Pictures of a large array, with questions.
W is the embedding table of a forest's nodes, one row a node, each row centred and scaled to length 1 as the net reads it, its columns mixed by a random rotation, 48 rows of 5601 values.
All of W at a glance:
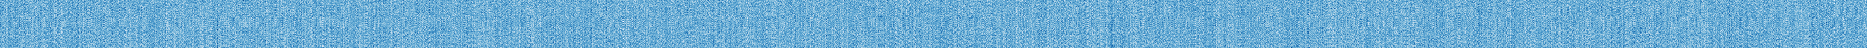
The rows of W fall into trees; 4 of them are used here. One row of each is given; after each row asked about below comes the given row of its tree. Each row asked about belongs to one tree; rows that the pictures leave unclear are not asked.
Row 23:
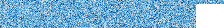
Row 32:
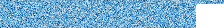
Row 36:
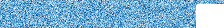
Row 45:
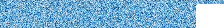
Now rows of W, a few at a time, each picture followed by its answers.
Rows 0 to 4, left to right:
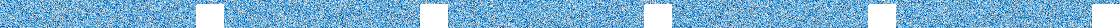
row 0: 32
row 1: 36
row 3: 32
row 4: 23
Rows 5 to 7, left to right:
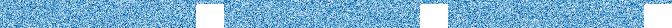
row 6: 45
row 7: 32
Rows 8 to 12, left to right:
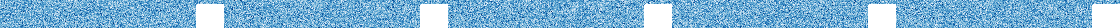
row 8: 36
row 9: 32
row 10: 32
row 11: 23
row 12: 32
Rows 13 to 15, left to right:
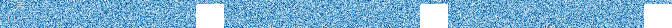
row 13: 45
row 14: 32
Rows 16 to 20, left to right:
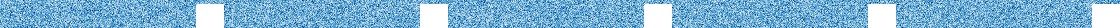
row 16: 36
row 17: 45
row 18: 45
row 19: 23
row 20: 45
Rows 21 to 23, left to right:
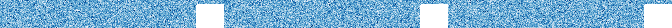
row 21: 23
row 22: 45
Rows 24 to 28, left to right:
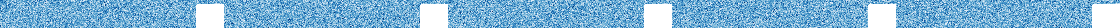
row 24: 45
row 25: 23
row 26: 45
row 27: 32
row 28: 32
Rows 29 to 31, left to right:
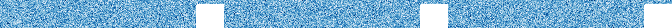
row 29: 23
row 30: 36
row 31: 32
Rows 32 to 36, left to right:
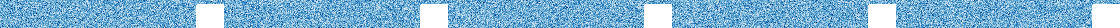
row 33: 32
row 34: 45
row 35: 23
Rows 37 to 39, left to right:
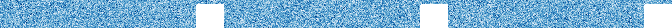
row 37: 32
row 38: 23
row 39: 45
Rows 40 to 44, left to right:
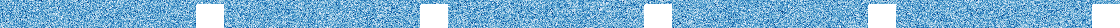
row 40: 36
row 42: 32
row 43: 23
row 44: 36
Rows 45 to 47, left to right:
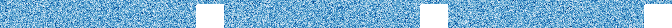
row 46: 45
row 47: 23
